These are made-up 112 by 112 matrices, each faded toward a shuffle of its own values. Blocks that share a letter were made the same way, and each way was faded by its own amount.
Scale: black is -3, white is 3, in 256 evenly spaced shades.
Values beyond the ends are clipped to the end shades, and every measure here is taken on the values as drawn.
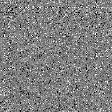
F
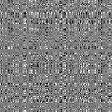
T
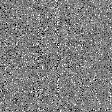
F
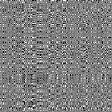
T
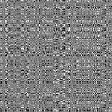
T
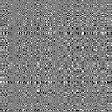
T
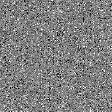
F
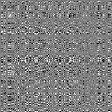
T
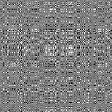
T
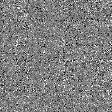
F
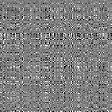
T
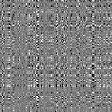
T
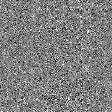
F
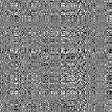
T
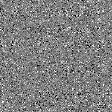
F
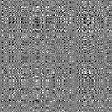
T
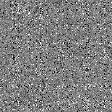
F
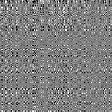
T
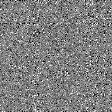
F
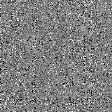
F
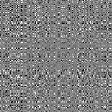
T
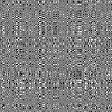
T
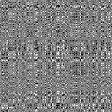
T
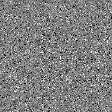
F
